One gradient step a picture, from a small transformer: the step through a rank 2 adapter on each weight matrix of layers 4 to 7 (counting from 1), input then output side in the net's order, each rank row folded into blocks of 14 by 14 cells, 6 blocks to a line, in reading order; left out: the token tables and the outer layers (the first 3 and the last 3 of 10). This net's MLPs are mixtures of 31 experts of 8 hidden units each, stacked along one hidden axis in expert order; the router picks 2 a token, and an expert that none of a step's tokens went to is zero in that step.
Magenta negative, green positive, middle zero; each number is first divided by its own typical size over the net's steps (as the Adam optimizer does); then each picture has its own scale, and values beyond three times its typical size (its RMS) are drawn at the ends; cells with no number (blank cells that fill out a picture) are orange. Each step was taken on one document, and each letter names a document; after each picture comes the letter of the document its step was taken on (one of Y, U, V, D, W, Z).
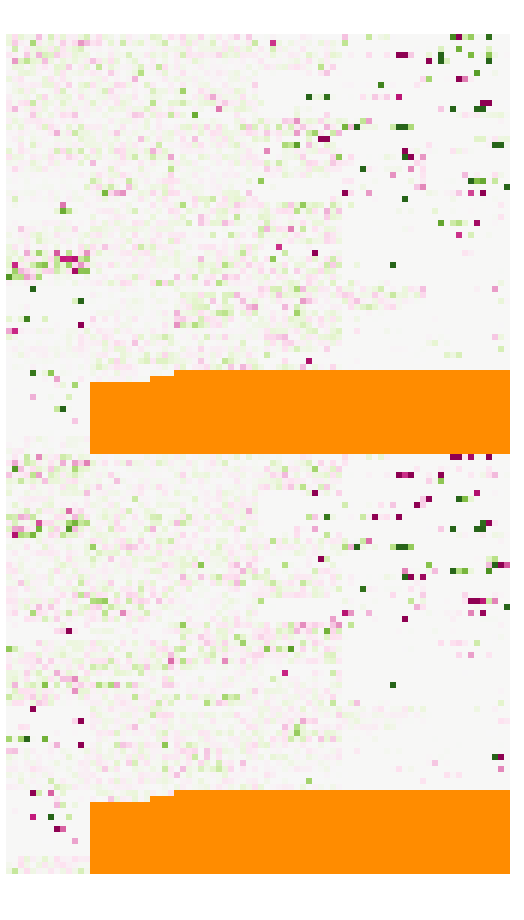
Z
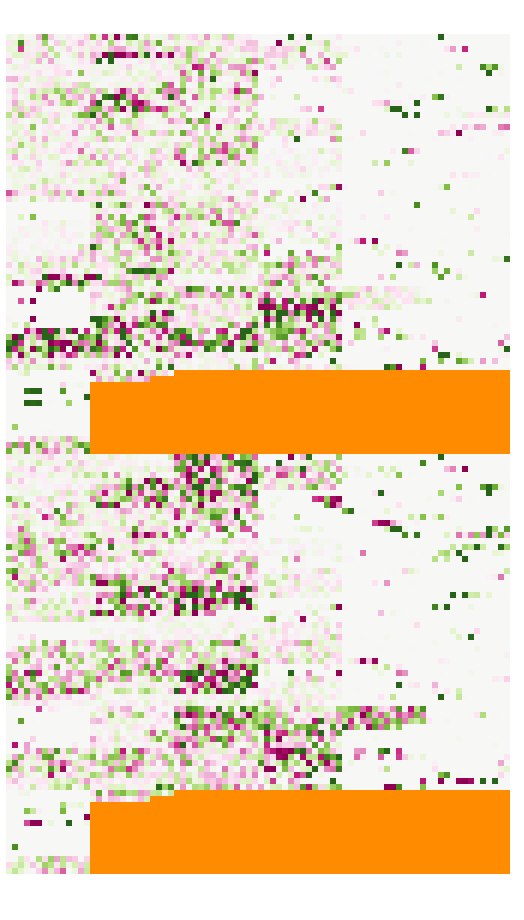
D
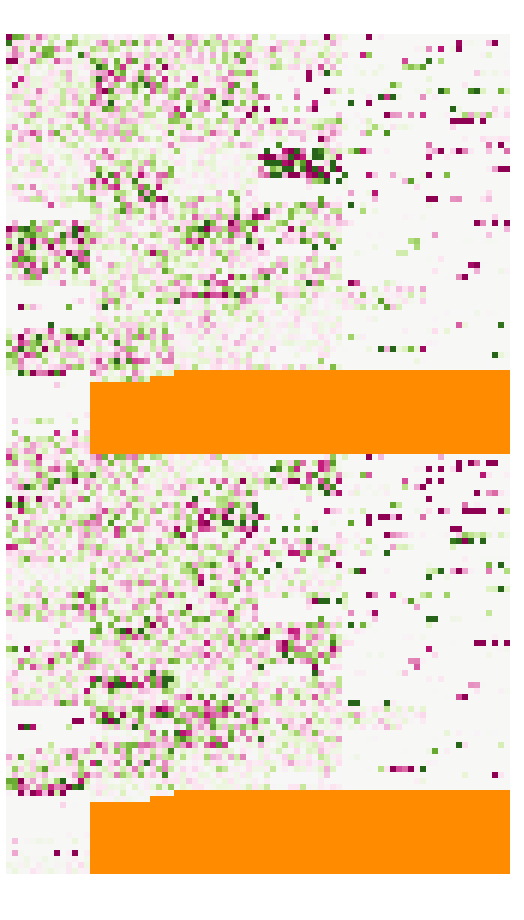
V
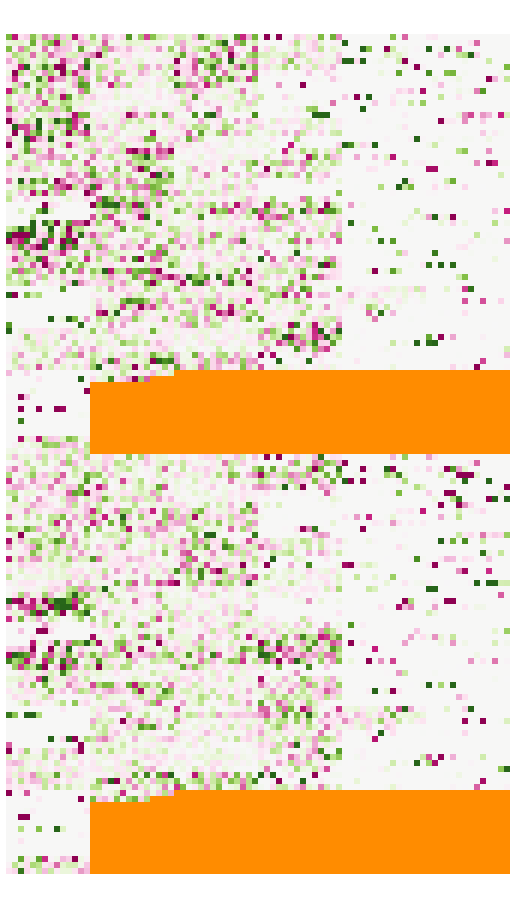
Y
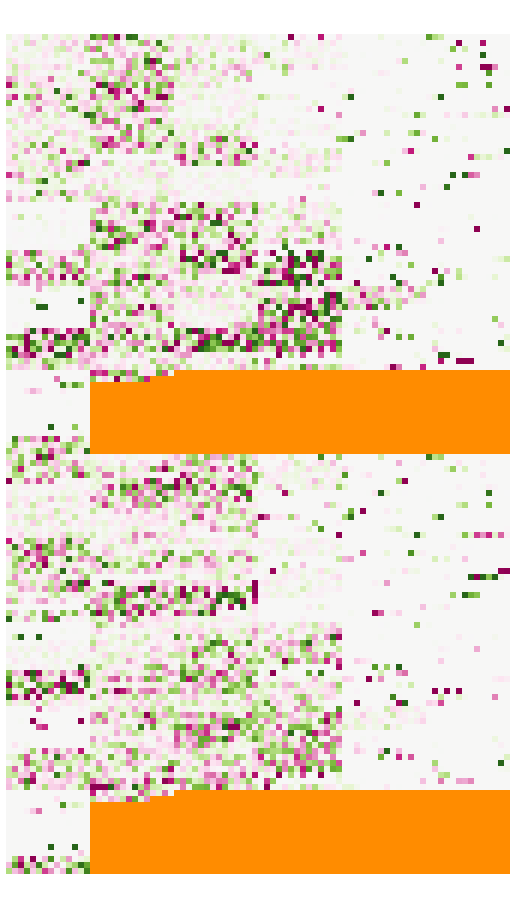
D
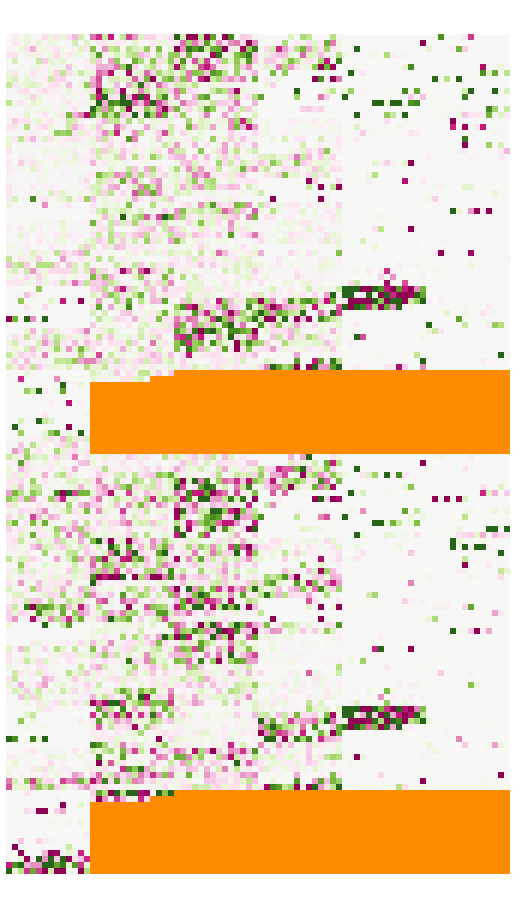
D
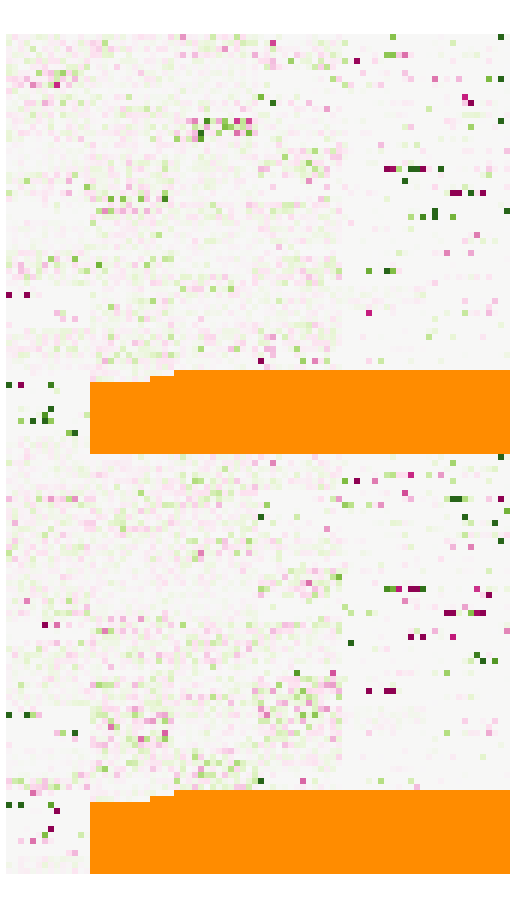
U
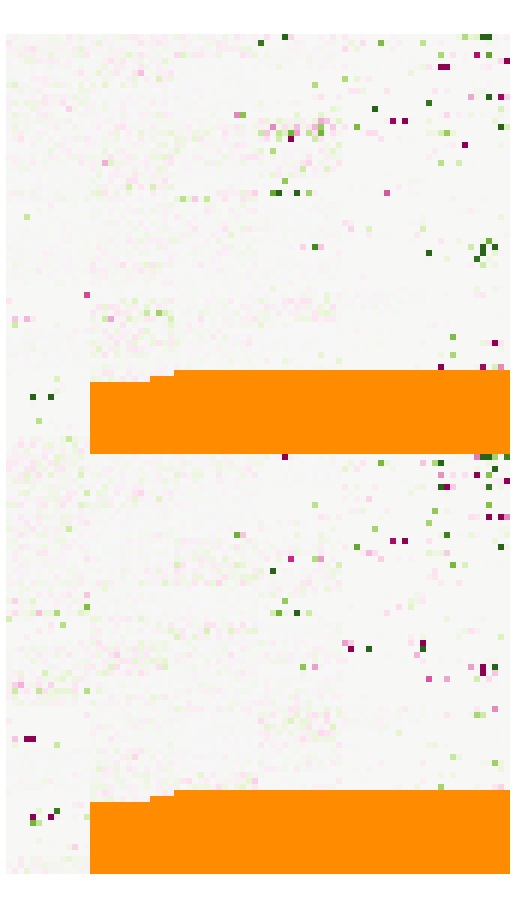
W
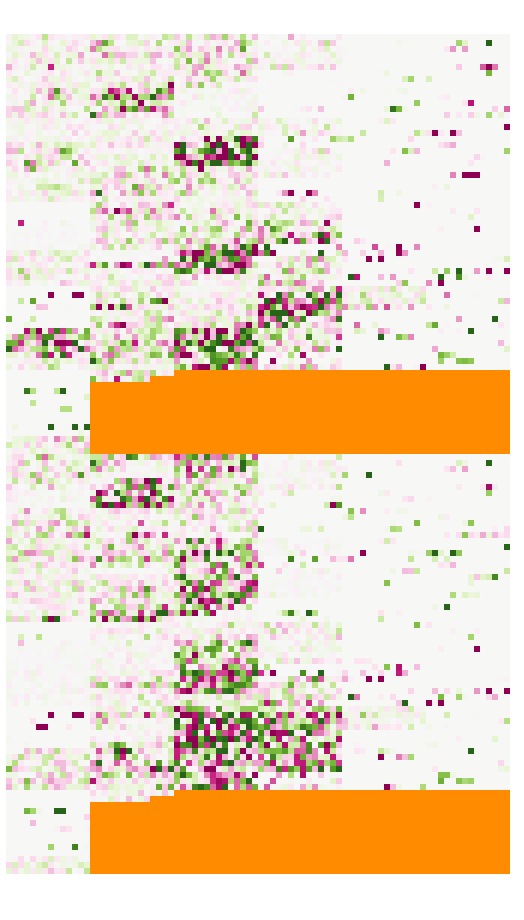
D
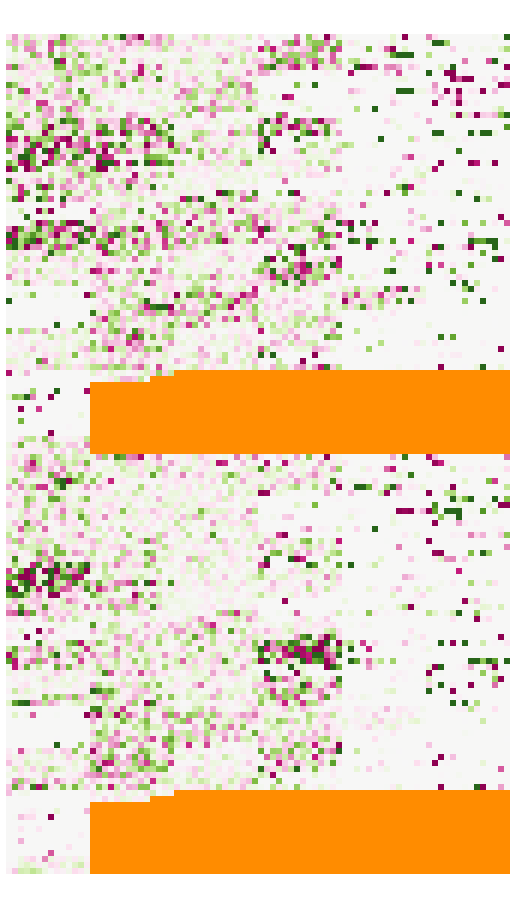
Y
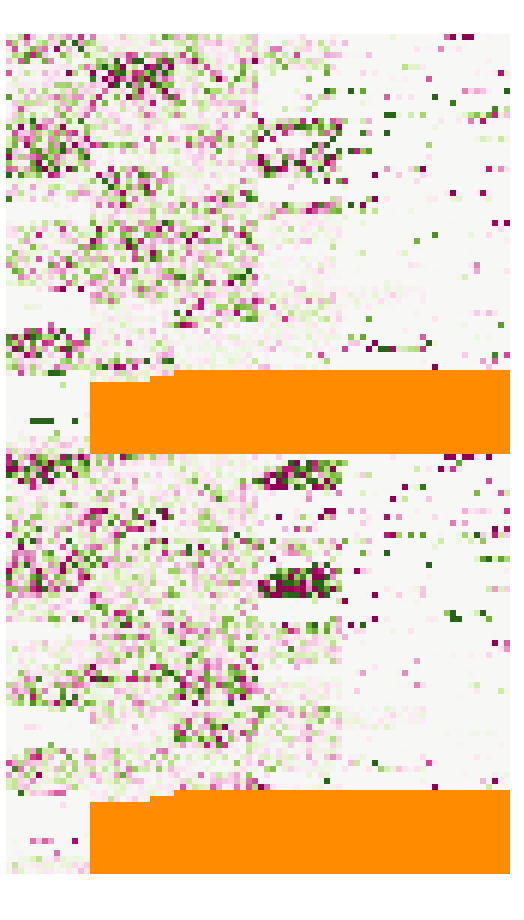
V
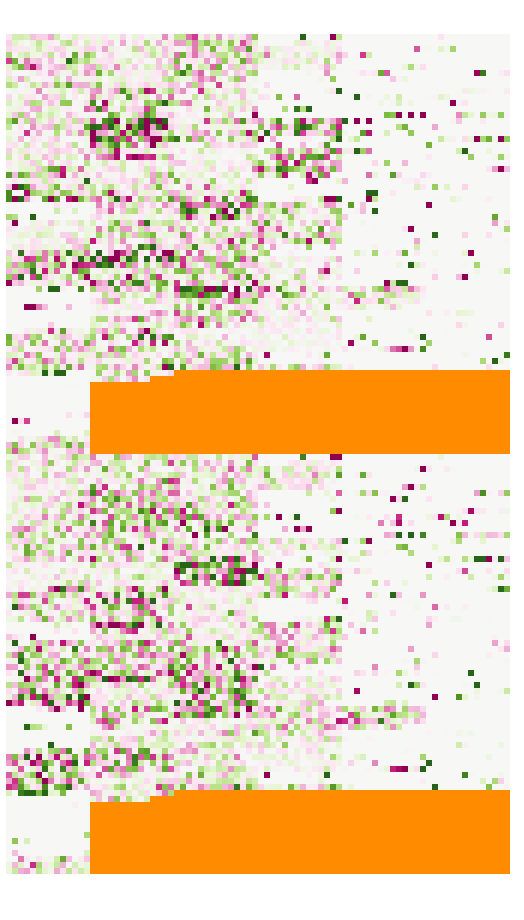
V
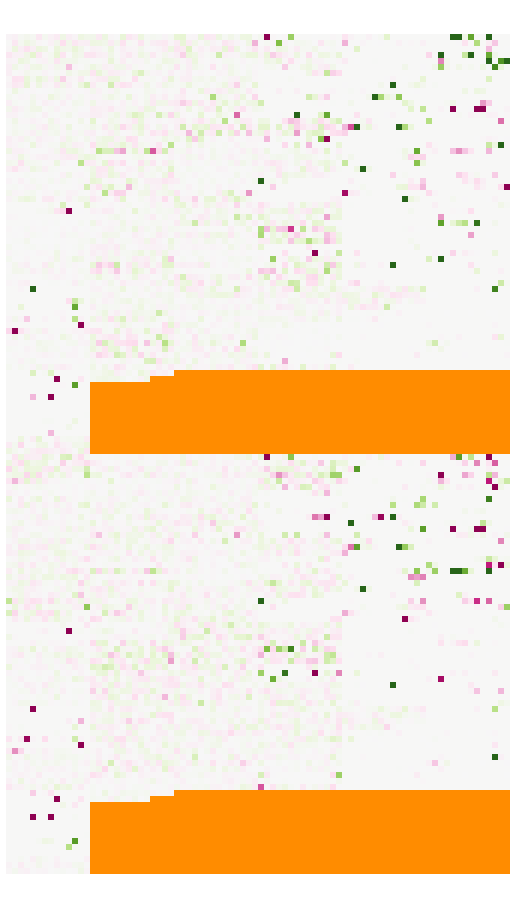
Z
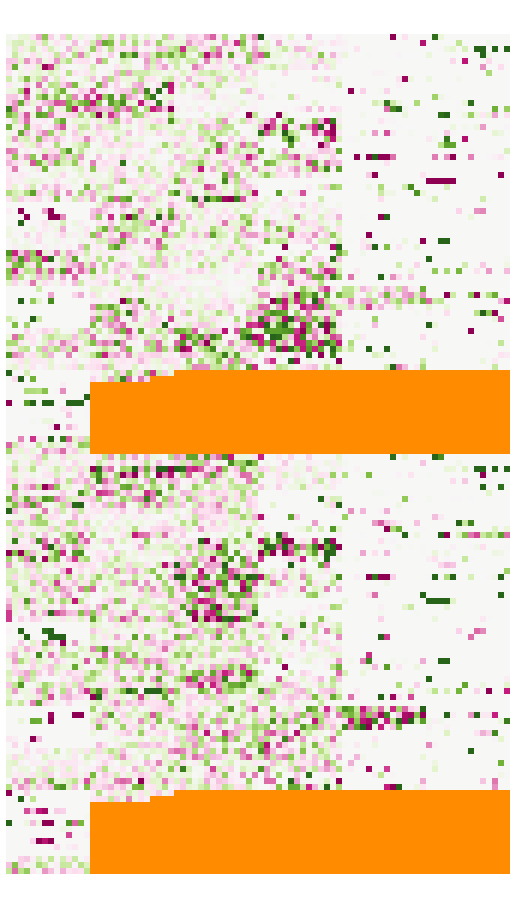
D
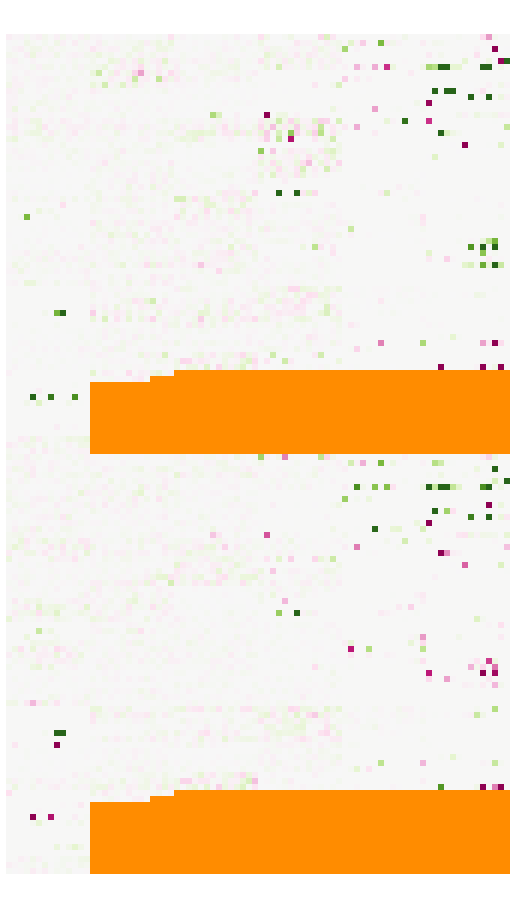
W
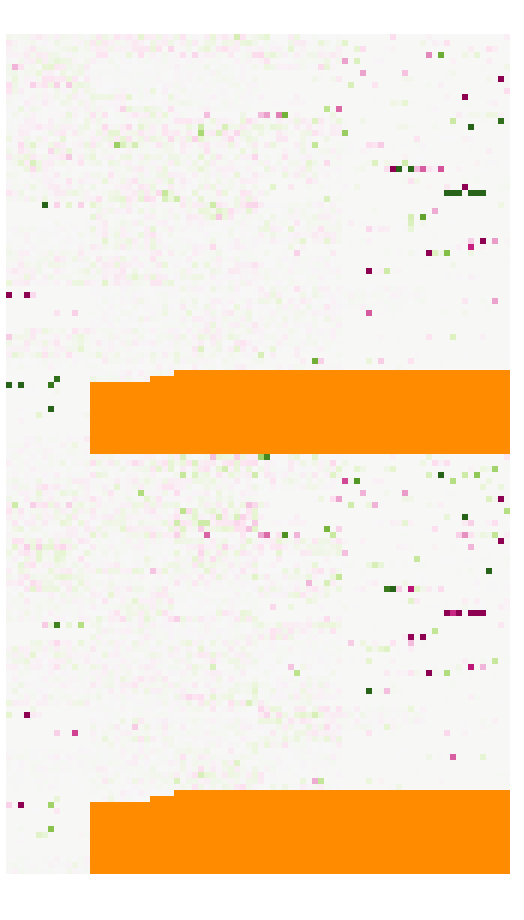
U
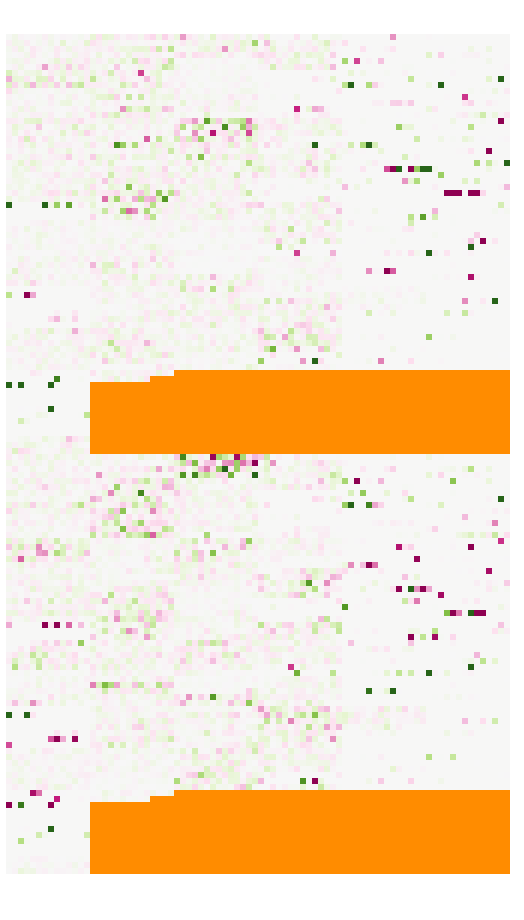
U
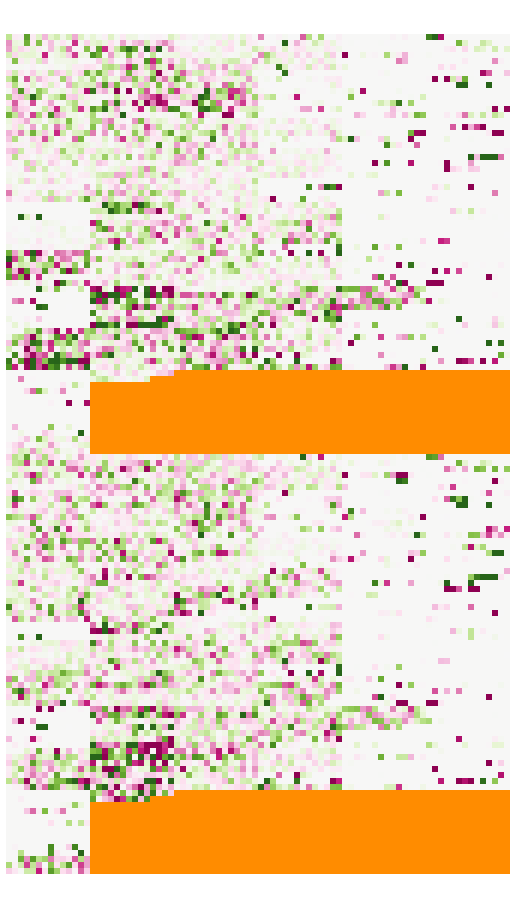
D
